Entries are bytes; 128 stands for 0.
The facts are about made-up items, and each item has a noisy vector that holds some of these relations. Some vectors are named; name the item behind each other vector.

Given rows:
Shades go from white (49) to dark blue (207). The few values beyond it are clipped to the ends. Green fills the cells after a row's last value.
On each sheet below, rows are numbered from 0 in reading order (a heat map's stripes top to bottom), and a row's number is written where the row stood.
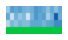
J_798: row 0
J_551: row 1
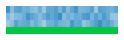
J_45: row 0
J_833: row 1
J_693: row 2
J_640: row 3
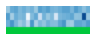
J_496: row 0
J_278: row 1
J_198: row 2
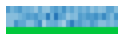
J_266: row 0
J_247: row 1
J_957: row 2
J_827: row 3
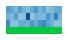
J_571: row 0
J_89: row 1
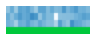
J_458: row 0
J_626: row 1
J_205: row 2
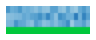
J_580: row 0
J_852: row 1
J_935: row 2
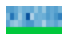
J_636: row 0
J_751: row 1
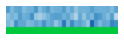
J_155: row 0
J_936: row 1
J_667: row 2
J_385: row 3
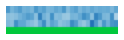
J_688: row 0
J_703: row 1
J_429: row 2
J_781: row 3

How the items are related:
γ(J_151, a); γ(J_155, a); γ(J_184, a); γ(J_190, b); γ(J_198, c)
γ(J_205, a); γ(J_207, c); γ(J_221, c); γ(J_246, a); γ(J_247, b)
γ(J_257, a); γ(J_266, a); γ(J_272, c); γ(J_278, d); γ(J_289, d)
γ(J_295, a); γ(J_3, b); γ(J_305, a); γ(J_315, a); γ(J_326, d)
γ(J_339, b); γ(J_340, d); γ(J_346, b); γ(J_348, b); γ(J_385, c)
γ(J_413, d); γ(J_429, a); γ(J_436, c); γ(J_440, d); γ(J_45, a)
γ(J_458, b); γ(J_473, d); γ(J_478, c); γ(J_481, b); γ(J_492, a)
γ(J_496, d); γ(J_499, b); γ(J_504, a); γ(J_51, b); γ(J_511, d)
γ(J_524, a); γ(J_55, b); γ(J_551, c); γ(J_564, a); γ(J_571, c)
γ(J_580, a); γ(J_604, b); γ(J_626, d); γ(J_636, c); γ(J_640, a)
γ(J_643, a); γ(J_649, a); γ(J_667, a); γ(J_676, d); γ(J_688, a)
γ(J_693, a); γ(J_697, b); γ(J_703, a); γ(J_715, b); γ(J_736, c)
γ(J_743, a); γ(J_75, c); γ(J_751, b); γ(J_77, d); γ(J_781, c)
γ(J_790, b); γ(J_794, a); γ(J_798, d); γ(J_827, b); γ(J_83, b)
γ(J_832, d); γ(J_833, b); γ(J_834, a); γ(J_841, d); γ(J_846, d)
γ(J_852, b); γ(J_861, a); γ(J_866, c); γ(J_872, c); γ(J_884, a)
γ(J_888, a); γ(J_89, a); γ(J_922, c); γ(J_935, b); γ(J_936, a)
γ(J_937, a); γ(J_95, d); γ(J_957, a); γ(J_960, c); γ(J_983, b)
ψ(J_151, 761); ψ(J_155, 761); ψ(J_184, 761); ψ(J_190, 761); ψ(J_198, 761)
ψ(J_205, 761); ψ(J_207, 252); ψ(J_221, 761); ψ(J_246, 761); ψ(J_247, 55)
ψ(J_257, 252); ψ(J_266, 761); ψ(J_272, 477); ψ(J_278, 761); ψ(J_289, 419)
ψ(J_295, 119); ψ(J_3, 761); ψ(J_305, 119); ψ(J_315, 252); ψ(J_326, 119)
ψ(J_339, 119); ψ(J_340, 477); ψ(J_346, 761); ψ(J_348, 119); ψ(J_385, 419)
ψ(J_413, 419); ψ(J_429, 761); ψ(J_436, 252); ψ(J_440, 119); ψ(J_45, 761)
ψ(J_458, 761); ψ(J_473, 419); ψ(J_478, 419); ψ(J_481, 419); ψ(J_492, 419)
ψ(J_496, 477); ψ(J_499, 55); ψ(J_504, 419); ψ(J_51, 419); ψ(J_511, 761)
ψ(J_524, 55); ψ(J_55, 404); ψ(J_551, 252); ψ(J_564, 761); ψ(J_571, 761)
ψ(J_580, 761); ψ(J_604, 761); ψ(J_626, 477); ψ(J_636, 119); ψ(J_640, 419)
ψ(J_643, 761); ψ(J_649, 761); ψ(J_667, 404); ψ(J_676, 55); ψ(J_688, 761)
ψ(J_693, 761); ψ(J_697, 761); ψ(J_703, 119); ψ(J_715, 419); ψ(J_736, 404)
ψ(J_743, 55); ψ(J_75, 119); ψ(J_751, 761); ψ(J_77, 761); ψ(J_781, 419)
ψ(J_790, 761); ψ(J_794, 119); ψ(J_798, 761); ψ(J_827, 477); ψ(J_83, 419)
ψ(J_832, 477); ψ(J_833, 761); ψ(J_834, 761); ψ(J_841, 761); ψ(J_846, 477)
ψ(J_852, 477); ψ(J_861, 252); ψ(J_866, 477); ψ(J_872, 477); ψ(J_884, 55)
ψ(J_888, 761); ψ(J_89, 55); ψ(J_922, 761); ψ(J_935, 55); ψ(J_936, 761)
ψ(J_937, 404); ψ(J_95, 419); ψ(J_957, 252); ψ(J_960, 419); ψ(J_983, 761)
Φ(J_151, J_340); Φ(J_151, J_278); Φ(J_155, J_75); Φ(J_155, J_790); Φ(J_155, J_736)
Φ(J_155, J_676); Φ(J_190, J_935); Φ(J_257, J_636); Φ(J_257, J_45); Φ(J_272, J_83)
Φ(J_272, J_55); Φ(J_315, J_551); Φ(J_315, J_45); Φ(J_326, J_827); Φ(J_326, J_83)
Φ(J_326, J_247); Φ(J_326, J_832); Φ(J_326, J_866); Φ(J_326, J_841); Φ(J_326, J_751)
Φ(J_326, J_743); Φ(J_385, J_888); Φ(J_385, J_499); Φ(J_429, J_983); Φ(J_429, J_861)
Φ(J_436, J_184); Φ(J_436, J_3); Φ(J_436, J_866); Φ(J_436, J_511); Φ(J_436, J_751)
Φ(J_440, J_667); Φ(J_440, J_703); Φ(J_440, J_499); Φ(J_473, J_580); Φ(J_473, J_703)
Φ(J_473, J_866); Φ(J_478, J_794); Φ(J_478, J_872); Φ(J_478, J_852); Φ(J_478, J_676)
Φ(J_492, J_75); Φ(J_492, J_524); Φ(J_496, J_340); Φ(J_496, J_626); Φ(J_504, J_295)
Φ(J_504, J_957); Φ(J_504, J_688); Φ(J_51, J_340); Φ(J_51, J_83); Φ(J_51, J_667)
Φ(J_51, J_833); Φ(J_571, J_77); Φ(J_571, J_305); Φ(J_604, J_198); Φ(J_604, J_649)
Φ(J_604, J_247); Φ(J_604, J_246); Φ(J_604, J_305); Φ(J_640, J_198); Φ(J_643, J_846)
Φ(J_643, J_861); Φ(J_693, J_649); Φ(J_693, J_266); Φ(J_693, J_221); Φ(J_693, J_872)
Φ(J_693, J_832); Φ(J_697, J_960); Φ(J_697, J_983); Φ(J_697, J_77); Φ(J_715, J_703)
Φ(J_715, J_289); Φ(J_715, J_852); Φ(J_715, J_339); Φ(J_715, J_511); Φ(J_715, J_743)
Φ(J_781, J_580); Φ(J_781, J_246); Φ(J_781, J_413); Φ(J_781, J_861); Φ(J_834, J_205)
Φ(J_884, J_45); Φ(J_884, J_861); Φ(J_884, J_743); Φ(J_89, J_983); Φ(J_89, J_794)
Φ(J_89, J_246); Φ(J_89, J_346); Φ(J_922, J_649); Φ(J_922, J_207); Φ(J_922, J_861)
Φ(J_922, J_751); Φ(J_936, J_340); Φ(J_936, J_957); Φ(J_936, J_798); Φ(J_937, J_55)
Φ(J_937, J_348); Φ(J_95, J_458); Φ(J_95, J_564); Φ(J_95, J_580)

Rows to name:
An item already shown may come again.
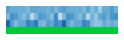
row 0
J_385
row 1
J_960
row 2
J_385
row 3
J_983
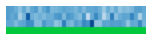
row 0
J_551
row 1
J_693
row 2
J_960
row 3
J_736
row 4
J_481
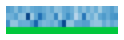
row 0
J_571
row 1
J_866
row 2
J_736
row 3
J_983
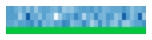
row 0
J_207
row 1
J_473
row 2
J_51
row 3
J_305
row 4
J_75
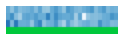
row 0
J_937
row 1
J_499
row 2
J_440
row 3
J_834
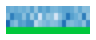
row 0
J_478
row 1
J_77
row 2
J_872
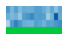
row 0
J_861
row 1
J_207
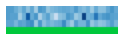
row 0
J_207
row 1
J_676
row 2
J_922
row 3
J_348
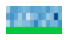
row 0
J_326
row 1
J_922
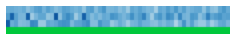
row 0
J_272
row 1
J_221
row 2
J_436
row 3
J_693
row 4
J_190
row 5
J_697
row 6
J_305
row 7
J_339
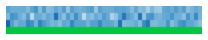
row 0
J_385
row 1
J_884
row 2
J_492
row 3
J_504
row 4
J_872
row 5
J_55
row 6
J_524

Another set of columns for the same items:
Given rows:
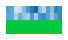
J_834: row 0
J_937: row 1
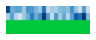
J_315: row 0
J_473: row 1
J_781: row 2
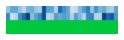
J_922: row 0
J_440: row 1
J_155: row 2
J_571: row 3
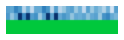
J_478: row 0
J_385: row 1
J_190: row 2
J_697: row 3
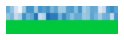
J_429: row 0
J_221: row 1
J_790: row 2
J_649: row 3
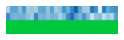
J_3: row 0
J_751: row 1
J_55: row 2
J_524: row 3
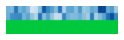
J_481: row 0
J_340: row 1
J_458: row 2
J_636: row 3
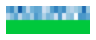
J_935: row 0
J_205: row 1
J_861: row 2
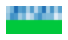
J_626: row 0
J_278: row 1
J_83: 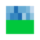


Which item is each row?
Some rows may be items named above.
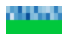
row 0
J_866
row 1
J_492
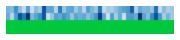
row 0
J_781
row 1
J_326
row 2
J_190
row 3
J_473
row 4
J_436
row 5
J_95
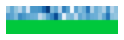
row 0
J_604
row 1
J_551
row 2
J_89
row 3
J_983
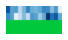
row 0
J_45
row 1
J_960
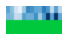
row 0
J_643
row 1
J_385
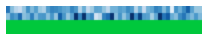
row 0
J_640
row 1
J_305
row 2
J_478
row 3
J_922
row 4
J_478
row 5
J_960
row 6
J_55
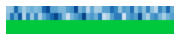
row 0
J_51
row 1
J_75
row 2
J_207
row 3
J_703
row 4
J_866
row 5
J_667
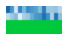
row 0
J_743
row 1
J_715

